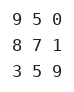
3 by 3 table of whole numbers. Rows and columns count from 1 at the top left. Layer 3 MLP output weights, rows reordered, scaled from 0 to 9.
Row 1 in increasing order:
0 5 9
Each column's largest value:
9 7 9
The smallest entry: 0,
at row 1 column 3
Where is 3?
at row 3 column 1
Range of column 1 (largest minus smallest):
6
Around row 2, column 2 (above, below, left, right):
5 5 8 1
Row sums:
14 16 17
